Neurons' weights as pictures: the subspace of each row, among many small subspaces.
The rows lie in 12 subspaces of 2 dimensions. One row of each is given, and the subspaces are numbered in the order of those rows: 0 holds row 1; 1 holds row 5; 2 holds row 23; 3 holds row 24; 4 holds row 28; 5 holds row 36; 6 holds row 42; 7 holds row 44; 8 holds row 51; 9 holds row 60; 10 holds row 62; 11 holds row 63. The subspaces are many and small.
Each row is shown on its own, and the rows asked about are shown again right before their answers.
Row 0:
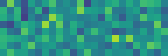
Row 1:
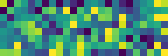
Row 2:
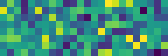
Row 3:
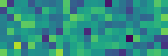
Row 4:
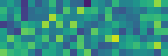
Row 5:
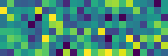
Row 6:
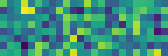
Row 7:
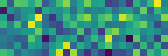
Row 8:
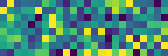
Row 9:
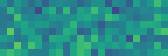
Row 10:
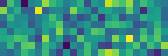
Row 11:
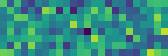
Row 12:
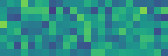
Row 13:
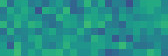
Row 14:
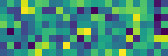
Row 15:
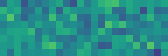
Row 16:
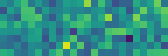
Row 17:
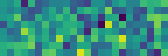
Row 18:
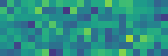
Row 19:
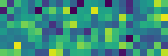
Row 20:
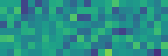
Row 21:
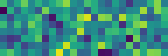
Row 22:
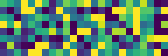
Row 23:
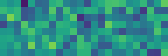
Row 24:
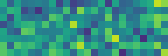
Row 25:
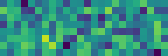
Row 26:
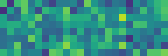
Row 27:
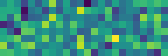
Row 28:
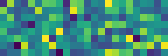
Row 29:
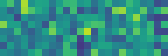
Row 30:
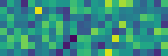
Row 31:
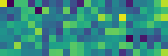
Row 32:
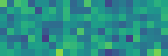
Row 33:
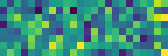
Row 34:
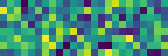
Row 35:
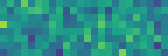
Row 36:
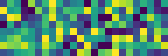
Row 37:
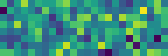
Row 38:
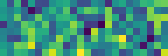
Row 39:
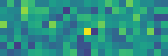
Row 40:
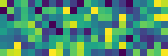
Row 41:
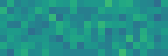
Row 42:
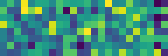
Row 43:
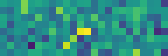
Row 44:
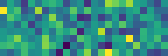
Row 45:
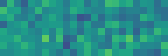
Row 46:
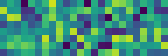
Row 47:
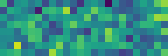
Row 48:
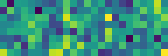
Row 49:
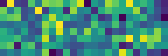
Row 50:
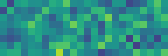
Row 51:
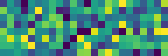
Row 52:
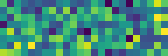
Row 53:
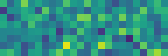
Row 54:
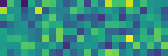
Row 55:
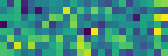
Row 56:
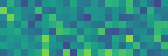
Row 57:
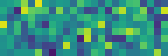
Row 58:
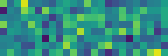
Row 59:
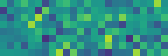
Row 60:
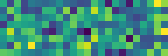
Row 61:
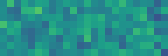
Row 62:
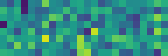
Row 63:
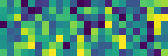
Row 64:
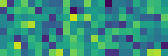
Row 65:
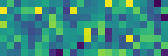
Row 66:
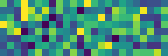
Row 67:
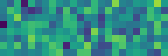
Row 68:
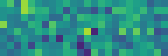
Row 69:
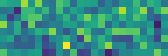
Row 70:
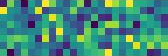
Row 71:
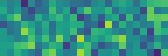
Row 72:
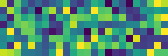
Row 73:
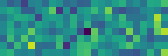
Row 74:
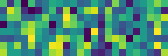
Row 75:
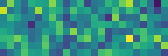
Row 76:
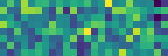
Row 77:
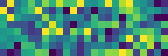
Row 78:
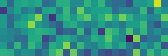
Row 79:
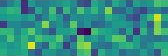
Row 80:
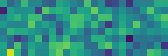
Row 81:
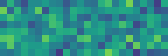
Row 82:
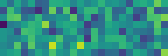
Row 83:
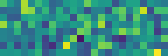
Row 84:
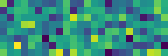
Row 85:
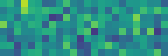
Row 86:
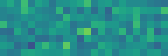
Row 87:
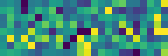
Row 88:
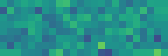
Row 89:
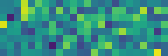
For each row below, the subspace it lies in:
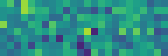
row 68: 10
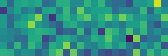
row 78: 1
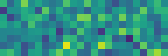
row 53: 7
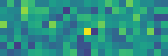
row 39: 10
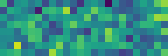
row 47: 0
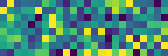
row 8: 1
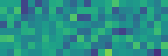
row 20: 2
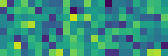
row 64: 4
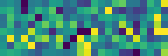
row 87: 8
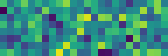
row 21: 11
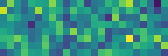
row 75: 5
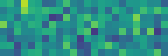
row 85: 10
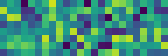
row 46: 5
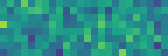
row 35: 5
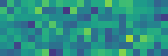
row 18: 0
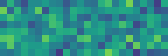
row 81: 11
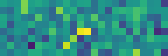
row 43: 8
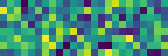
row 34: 7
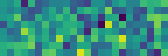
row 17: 11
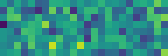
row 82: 2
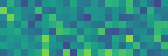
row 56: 1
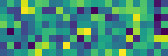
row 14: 4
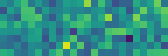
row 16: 5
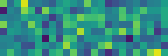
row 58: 6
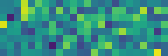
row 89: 2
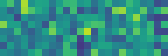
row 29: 6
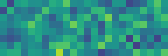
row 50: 11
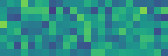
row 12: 2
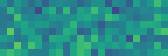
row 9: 9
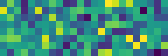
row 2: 2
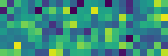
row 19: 0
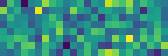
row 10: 6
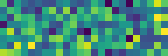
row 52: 9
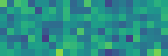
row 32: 9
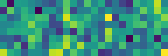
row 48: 5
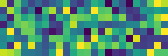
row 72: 9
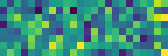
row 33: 2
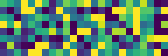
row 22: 4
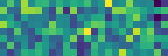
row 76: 6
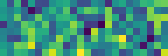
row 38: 11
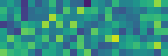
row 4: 3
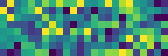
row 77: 0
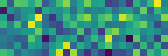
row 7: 1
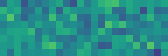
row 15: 2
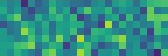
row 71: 11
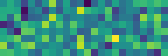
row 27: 3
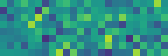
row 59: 1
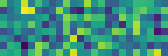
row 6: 4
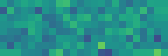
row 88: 11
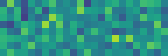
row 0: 3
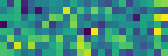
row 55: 10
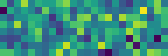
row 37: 11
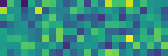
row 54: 6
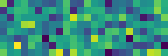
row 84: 4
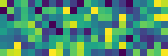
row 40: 0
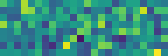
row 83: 7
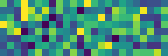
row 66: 3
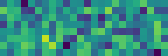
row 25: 7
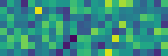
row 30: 8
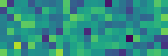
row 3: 4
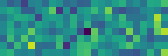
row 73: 8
